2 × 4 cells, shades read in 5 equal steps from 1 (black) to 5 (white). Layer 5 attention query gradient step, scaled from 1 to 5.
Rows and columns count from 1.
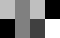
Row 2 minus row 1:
-3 0 -2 4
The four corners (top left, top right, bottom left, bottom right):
4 1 1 5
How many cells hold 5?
1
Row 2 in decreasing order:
5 3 2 1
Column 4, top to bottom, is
1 5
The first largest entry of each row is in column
1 4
